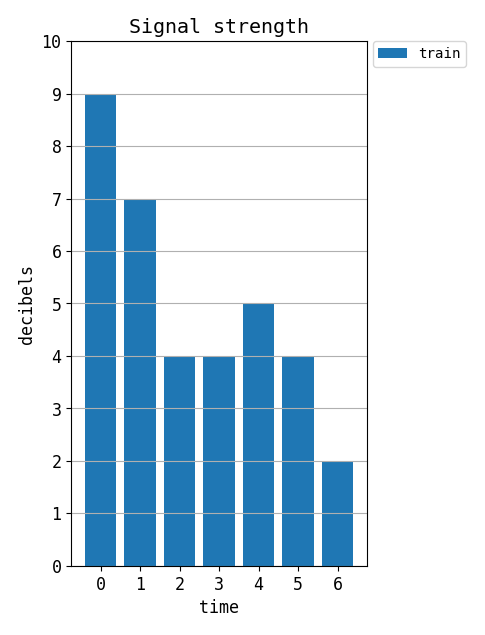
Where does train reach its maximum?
0
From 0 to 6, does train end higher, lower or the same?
lower
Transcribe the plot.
Title: Signal strength
x-axis: time, ticks 0 1 2 3 4 5 6
y-axis: decibels, ticks 0 1 2 3 4 5 6 7 8 9 10
Legend: train
Values:
train: 9 7 4 4 5 4 2
